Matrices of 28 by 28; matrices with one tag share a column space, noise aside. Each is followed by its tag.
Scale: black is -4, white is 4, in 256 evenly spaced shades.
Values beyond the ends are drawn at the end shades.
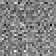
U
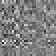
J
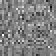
J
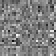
J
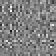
J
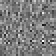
J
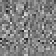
J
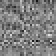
J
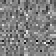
J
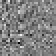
J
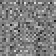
U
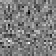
J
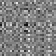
U
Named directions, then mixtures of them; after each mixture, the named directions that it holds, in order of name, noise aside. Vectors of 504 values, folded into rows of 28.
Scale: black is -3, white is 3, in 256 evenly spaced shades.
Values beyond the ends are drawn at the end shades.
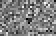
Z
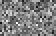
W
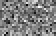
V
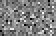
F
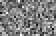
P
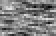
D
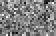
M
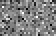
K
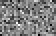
K, V, W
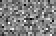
F, Z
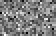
K, P, W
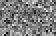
V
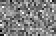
F, K, W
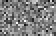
F, V, W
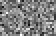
P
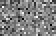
K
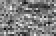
D, W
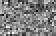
D, M, W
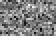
D, P, Z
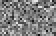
V, W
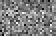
F, V, W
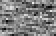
D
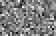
M, P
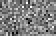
M, Z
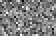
P, W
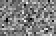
F, V, Z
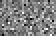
F, Z
